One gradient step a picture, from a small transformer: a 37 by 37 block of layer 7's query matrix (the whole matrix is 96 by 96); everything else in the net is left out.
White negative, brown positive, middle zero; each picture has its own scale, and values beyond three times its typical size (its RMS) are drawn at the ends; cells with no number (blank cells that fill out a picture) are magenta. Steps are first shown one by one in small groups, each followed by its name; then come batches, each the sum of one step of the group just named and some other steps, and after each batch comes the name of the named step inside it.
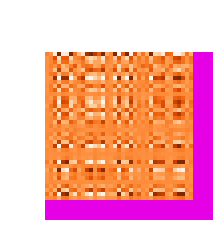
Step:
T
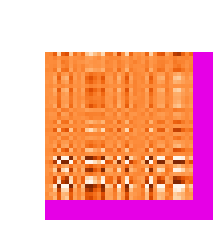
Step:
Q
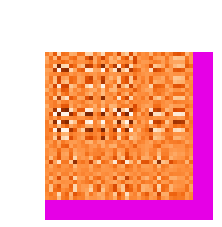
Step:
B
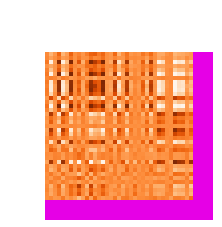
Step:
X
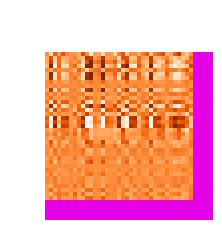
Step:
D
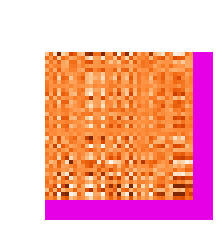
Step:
T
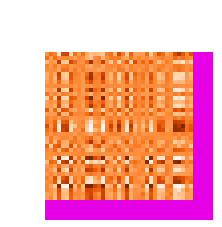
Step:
Q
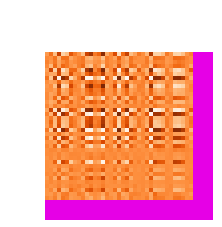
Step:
X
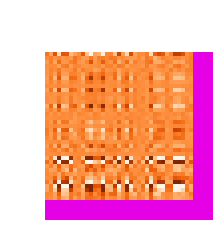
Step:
Q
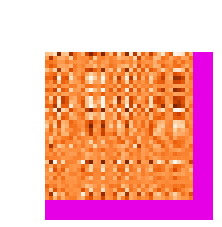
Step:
T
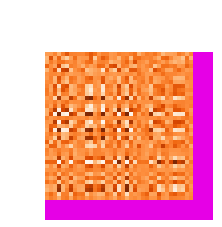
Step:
B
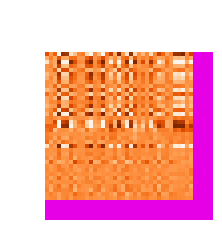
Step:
B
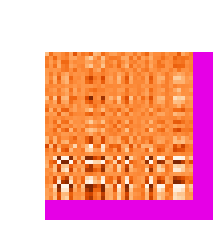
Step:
Q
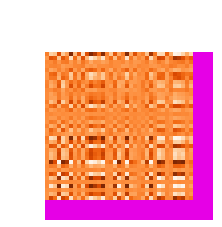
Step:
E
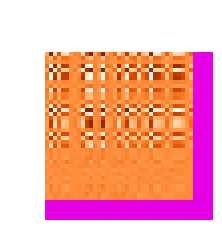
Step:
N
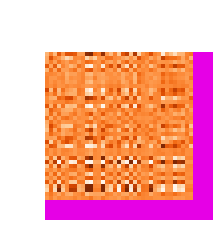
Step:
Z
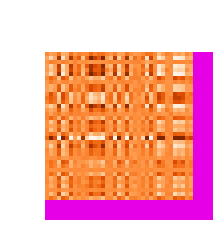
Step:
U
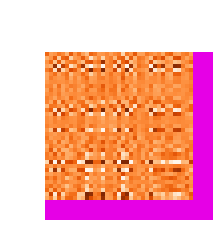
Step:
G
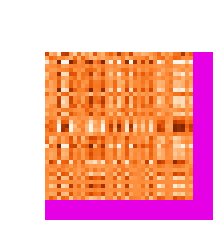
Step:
E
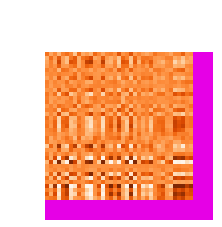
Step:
E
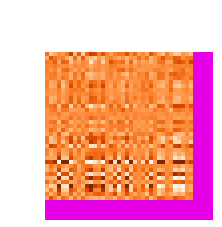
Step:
E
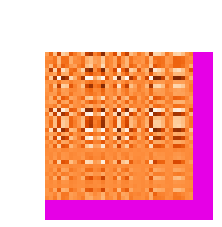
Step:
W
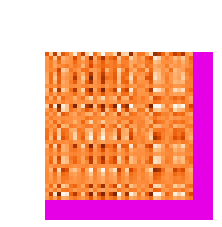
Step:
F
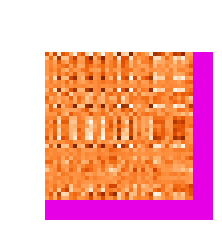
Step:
F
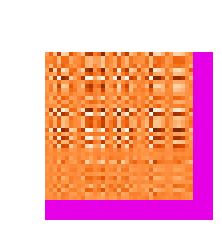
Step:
W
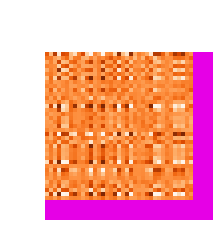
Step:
F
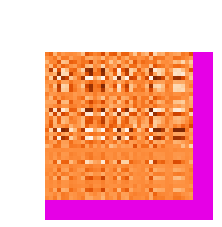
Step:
W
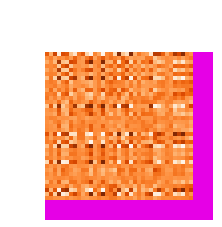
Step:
F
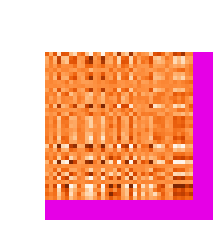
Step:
F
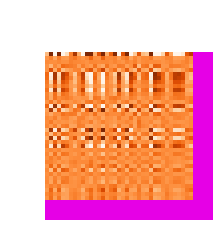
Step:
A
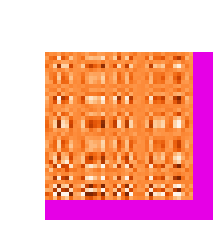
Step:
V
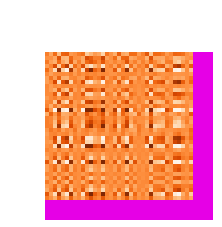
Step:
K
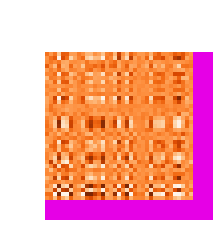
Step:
V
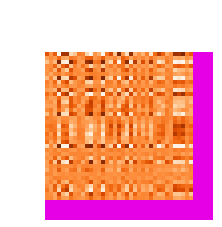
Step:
K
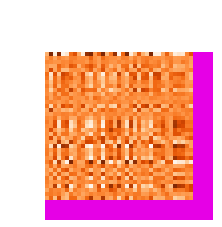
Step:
A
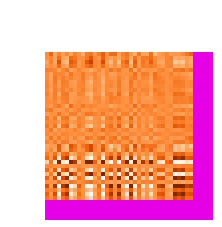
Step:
A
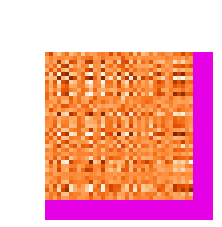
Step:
A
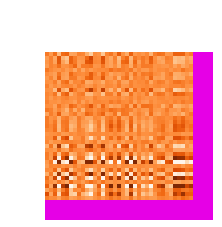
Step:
K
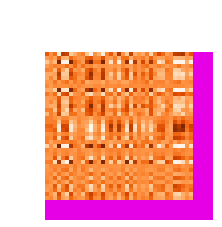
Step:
K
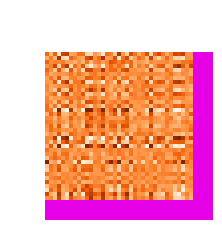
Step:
K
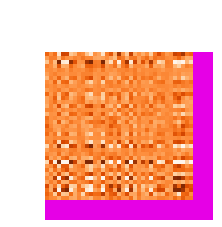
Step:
V
